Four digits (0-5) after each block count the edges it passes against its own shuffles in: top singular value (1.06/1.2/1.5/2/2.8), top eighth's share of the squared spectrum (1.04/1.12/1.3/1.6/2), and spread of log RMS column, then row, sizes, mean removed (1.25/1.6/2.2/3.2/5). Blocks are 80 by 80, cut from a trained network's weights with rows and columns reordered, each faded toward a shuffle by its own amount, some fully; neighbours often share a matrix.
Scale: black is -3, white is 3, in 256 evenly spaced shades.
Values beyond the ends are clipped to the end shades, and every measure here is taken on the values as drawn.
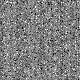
2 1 0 0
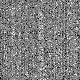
3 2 0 1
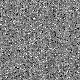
1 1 0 0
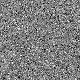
0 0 0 0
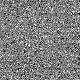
1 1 1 0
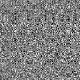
3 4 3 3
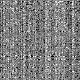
4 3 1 3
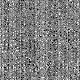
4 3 1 2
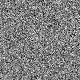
0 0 0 0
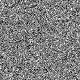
1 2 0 0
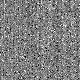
2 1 0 0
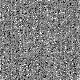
2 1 0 1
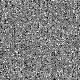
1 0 0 0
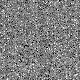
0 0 0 0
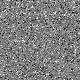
0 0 0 0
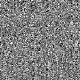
3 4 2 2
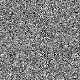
3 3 2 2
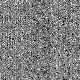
2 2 0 0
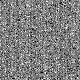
2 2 0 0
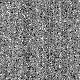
2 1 0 0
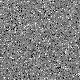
0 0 0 0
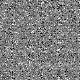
2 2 2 0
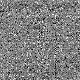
2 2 2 0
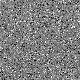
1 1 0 0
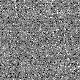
1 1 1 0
